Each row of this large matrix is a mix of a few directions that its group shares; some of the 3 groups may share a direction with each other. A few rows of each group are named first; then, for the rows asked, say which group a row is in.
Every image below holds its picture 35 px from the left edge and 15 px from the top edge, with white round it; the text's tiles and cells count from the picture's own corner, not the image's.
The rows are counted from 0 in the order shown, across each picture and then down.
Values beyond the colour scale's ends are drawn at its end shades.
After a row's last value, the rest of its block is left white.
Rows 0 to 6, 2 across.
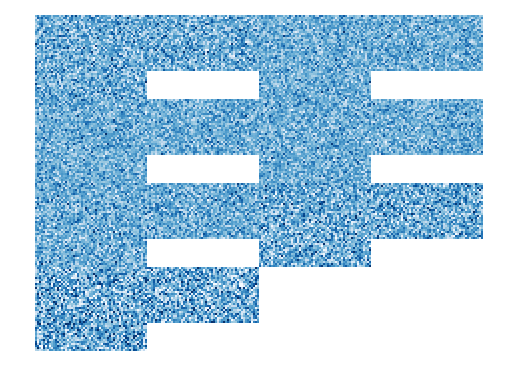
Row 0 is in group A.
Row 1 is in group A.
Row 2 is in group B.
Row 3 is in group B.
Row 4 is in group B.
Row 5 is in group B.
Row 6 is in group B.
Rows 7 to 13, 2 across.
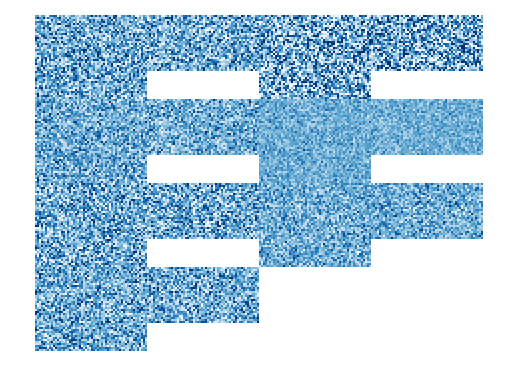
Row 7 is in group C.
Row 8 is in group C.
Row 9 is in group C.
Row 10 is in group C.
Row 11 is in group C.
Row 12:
C
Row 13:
B
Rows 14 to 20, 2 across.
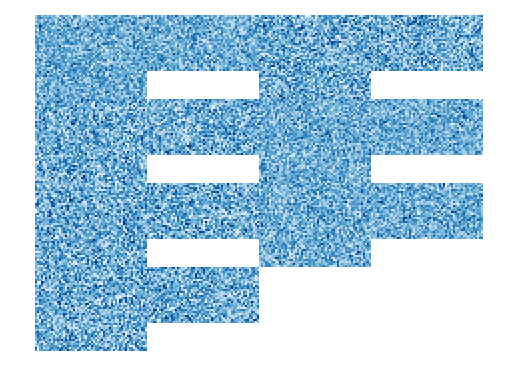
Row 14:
B
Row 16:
A
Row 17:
B
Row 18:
A
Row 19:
C
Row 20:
B
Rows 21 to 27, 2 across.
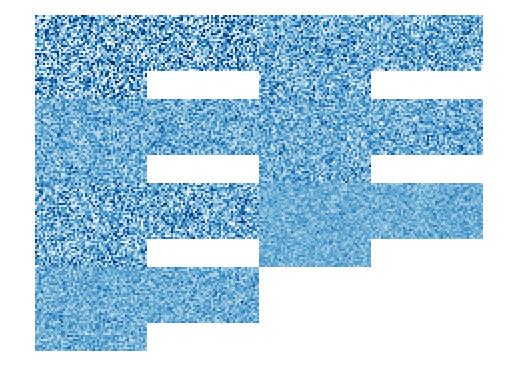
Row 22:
B
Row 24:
A
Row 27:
C
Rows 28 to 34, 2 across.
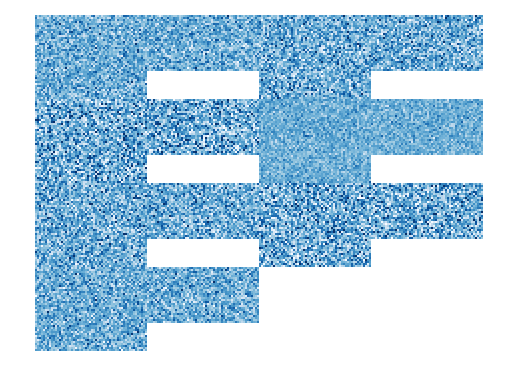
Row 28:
A
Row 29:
C
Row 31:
B
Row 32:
C
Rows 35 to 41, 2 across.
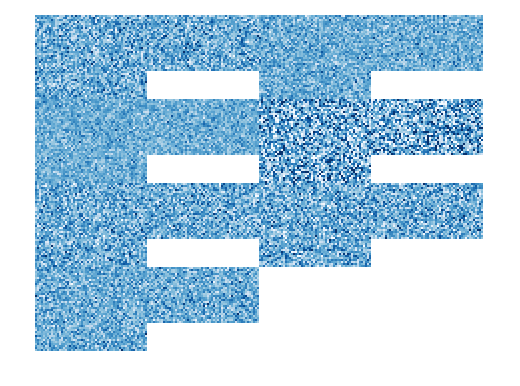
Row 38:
A
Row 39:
C
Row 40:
C
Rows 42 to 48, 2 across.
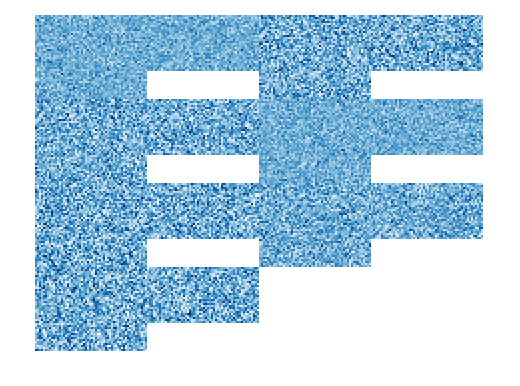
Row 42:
C
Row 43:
A
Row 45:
C
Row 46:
C
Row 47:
B
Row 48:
A
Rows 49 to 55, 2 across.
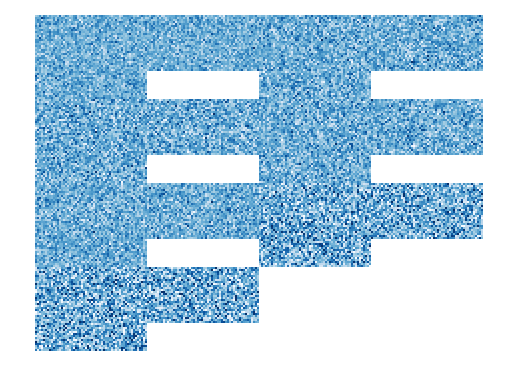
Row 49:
B
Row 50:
A
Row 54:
B
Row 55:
B
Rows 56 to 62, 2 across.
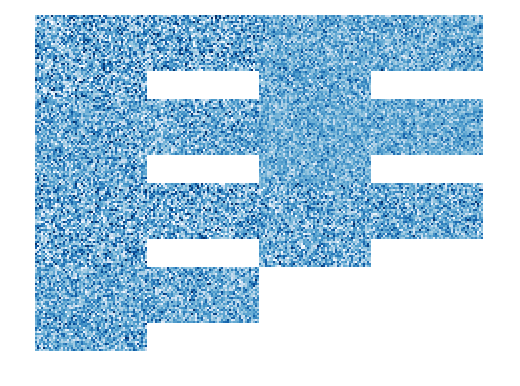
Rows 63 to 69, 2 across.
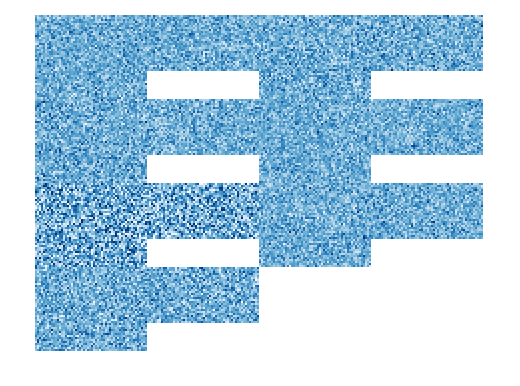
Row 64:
B
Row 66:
A
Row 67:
C
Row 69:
C
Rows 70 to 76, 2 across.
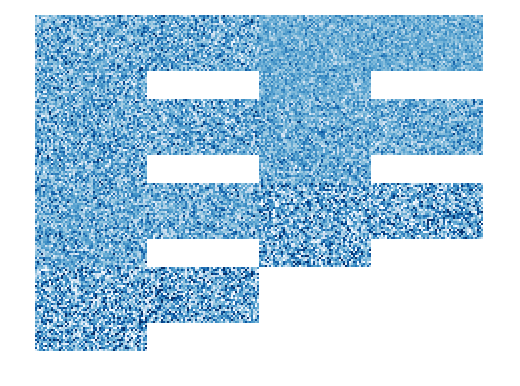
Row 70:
B
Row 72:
C
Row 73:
C
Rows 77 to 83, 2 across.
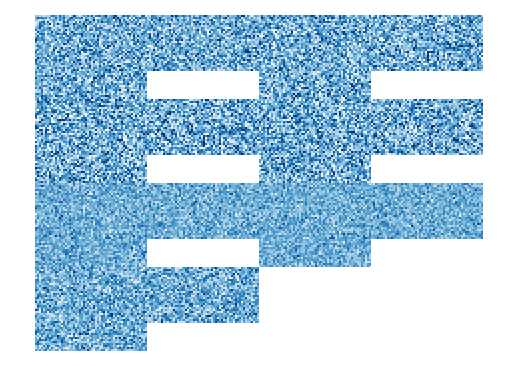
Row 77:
C
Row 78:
A
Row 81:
C
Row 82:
B
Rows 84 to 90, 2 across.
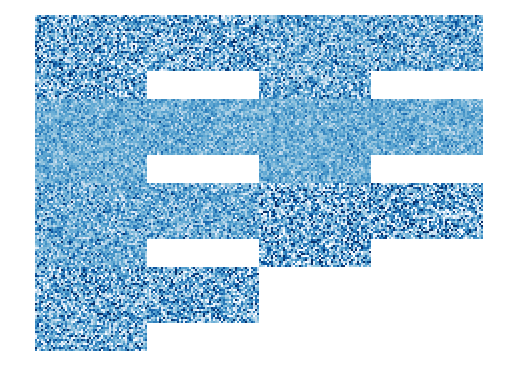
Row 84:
C
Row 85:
B
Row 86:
B
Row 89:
A
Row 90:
C
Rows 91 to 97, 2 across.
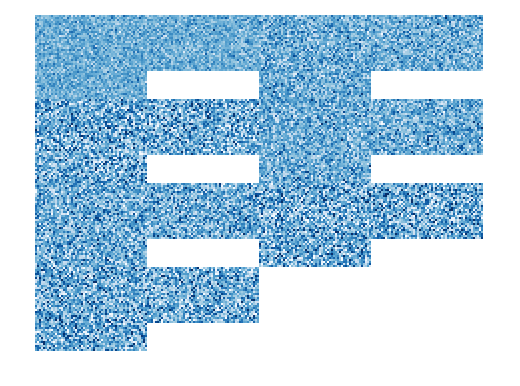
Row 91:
A
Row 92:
C
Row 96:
B
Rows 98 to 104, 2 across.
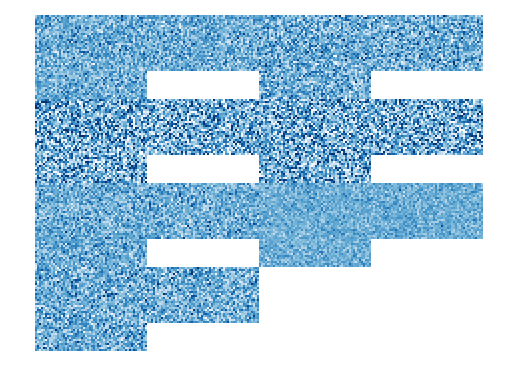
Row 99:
B
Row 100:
B
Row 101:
C
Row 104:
B
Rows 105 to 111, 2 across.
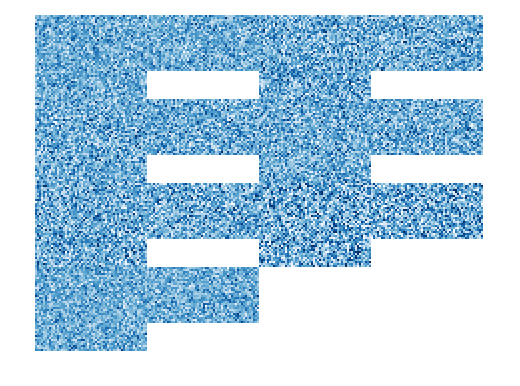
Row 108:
A
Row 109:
C
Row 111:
A
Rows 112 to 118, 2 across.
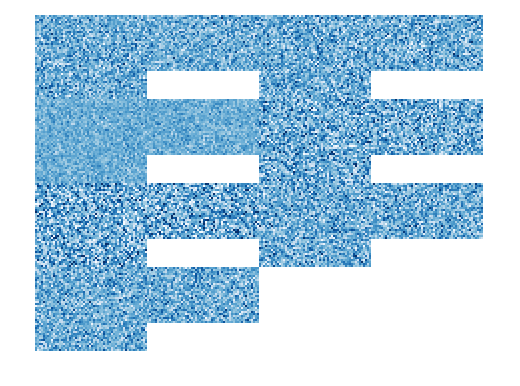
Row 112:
C
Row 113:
A
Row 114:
A
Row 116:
A
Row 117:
C
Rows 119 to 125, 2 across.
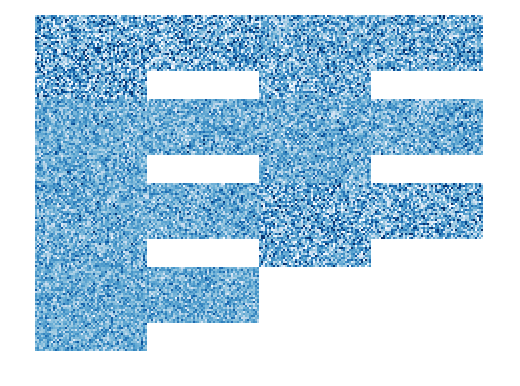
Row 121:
A
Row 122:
B
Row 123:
B
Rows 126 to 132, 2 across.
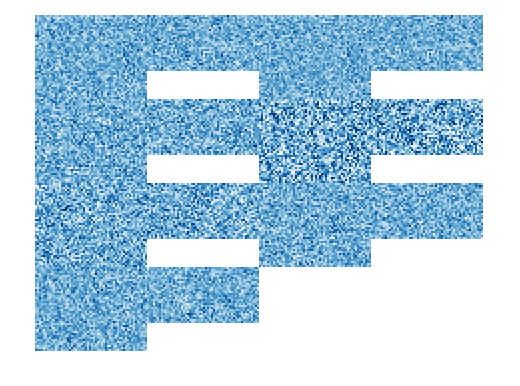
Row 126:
A
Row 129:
A
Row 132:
A
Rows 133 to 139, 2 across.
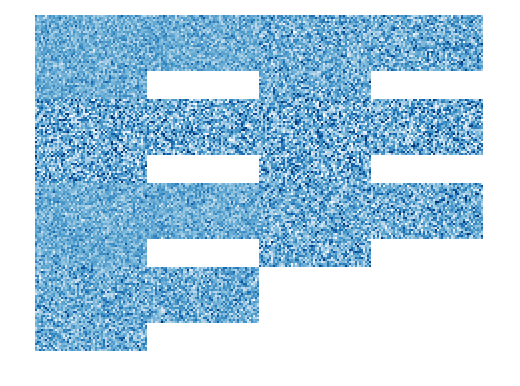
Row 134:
A
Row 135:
A
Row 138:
B
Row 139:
B
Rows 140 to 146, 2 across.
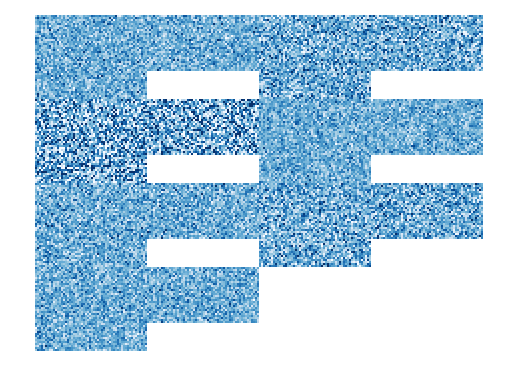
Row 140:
C
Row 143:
A
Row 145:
B
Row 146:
B
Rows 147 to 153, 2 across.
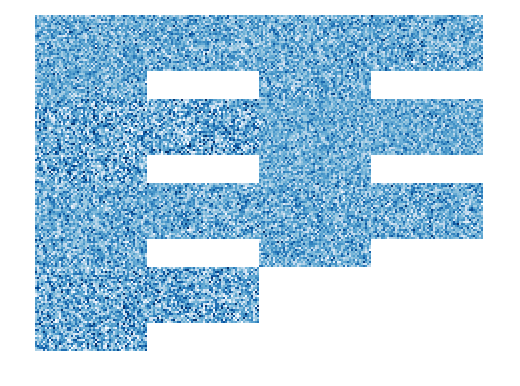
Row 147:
A
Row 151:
A
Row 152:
A
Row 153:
A
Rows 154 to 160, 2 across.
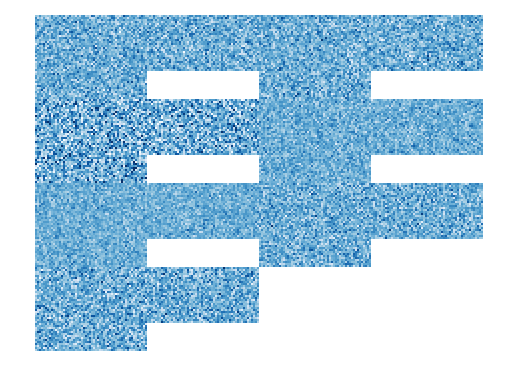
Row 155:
A
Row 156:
B
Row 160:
B
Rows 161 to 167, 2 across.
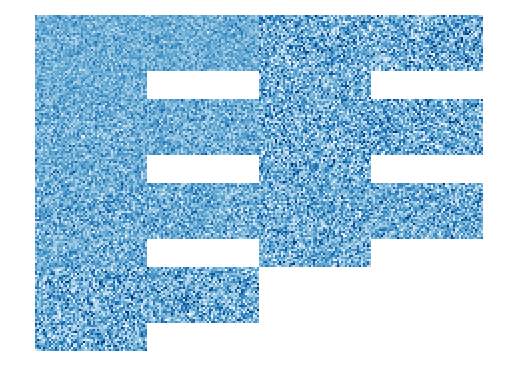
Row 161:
B
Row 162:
B
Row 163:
B
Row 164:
C
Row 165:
B
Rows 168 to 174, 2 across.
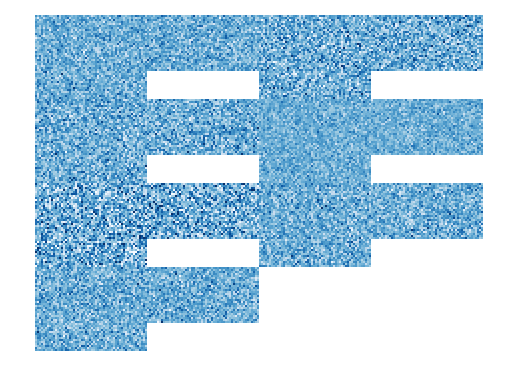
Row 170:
A
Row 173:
A
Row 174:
B
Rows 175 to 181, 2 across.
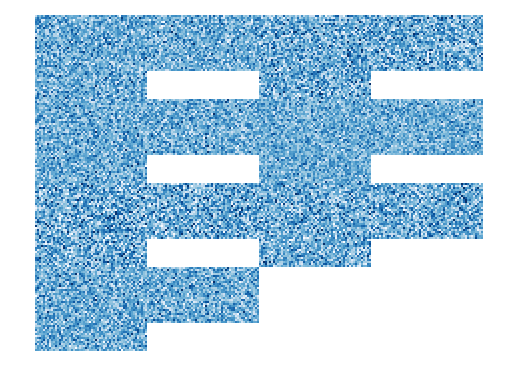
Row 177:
A
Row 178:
C
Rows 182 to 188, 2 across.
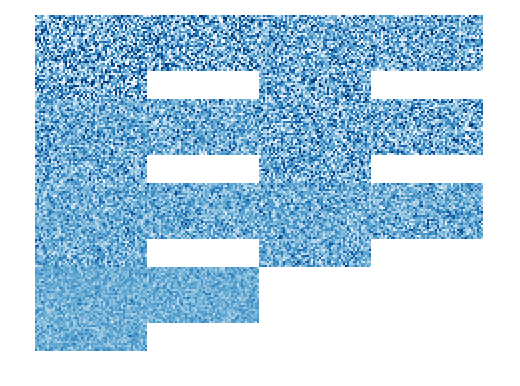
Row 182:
C
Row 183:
C
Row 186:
A
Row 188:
B
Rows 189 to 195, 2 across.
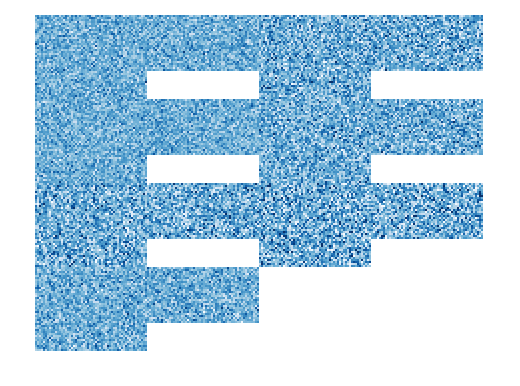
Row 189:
A
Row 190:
C
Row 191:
B
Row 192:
C
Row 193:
A
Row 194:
C
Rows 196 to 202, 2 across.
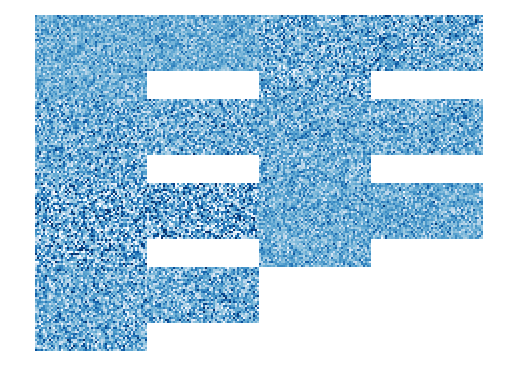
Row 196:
B
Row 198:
C
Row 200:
C
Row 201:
B
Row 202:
A
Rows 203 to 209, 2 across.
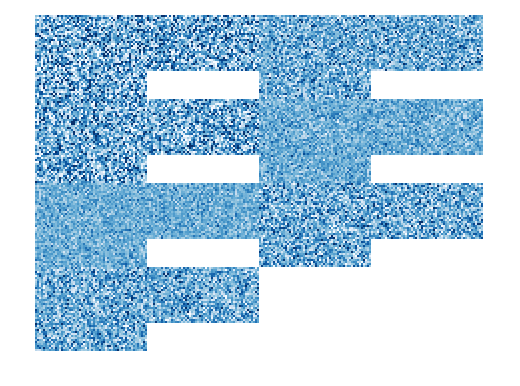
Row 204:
C
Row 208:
C
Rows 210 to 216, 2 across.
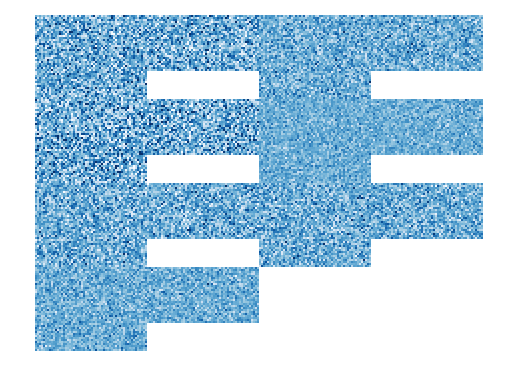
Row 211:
A
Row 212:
B
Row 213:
C
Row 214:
A
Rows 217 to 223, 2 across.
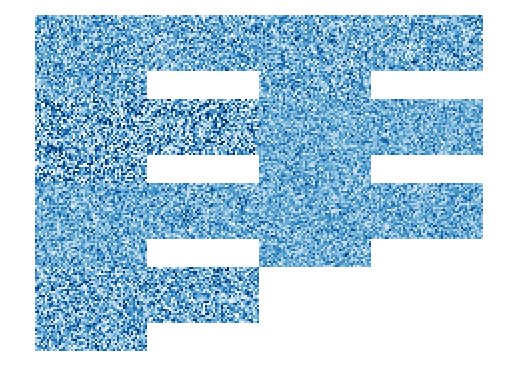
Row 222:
B
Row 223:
A
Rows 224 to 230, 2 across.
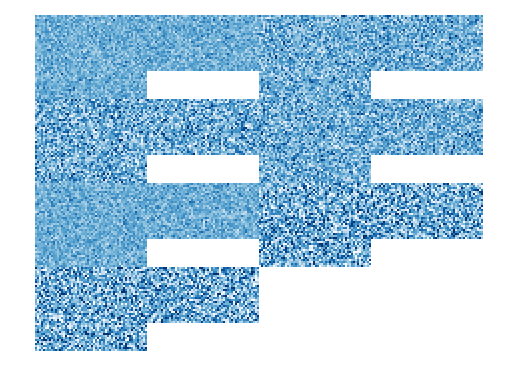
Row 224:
C
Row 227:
C
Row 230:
C
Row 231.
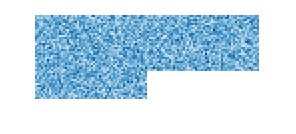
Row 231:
A
